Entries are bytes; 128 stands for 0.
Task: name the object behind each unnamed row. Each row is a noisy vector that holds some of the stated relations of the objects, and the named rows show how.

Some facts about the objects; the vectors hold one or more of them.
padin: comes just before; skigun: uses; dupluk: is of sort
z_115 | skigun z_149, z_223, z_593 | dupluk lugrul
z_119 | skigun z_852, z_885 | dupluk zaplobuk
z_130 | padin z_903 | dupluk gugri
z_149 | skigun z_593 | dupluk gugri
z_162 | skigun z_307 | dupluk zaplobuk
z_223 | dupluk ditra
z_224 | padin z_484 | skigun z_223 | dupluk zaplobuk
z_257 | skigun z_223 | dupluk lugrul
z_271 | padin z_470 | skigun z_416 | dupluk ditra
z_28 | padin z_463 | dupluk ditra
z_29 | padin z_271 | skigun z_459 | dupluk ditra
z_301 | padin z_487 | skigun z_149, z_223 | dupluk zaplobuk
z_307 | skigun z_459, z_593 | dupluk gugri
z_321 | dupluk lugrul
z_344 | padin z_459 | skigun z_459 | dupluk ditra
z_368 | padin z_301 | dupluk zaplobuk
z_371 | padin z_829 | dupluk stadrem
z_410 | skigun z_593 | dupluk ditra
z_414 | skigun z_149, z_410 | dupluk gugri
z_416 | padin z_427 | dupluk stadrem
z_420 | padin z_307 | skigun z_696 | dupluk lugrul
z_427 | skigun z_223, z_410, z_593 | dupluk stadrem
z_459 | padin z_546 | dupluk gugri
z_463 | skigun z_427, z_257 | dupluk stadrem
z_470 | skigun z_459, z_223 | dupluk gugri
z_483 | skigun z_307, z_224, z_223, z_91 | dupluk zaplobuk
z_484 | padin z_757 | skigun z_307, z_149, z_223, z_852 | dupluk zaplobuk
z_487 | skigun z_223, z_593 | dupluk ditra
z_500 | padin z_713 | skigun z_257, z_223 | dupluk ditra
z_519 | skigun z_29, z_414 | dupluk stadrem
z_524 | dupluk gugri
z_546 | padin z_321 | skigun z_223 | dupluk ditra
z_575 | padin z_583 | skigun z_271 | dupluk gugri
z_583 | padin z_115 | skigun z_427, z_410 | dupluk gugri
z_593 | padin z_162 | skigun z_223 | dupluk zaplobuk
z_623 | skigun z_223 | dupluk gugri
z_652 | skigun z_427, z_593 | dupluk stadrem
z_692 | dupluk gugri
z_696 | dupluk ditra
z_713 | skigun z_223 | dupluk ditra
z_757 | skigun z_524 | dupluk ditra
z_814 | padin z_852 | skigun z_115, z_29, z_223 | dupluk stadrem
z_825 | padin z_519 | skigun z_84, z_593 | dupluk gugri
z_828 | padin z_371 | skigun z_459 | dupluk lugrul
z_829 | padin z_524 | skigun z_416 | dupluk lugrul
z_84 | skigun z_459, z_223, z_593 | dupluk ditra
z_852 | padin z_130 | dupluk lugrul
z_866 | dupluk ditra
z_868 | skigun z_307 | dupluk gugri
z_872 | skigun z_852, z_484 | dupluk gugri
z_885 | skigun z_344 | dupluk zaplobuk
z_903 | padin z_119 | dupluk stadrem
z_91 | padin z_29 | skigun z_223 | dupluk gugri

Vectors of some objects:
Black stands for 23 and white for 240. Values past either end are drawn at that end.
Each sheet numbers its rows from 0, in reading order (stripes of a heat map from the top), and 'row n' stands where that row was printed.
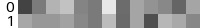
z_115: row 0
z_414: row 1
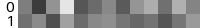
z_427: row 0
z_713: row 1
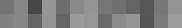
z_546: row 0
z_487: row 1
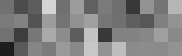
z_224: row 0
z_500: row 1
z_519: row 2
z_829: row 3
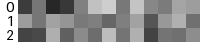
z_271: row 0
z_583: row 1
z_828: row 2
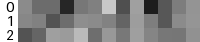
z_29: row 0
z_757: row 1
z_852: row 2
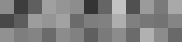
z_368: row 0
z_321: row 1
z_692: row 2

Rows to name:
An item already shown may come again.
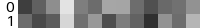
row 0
z_257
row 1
z_224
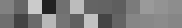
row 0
z_307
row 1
z_814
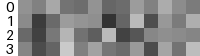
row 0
z_825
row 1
z_368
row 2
z_814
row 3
z_301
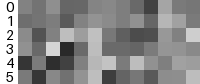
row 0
z_470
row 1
z_575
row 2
z_484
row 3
z_307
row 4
z_271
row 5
z_162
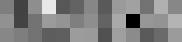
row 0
z_427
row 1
z_885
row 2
z_84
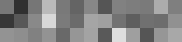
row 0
z_463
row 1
z_257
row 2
z_410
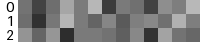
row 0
z_483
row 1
z_463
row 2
z_459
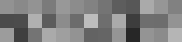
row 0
z_872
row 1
z_828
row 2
z_119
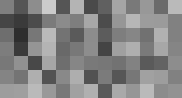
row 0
z_593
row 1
z_416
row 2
z_463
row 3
z_652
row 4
z_223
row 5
z_868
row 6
z_149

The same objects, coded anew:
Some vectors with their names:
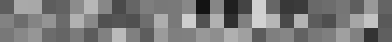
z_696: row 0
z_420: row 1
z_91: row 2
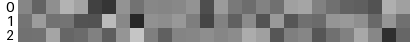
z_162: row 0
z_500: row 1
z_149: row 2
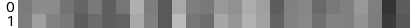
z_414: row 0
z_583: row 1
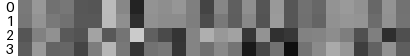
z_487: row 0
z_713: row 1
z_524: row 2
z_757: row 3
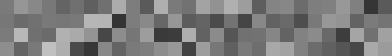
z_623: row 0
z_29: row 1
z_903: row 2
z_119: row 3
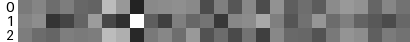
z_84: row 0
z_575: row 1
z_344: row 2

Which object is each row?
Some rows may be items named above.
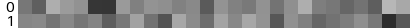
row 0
z_224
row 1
z_868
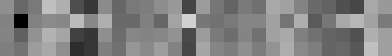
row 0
z_119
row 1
z_852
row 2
z_162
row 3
z_301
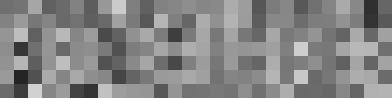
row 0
z_149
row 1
z_825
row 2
z_814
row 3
z_115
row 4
z_519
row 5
z_828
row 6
z_593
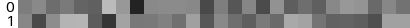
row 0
z_84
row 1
z_885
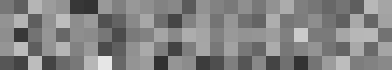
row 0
z_224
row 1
z_519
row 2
z_115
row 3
z_814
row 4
z_223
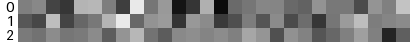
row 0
z_416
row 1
z_223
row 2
z_307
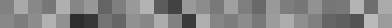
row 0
z_427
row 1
z_483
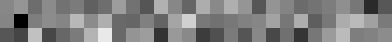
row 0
z_470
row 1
z_852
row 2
z_223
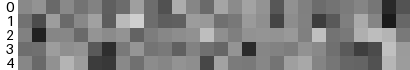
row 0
z_872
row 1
z_459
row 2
z_257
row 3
z_368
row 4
z_484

